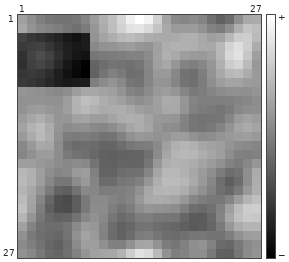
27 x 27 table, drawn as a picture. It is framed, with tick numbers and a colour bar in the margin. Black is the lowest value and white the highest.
Odd patch: lower, in the top left. Mirror symmetry: none. Roughest part: top left. Ninth with the lowest average: top left.
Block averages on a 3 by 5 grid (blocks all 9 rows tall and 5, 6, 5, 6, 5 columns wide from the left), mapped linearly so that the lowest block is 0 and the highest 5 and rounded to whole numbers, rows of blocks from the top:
01445 | 43343 | 33334
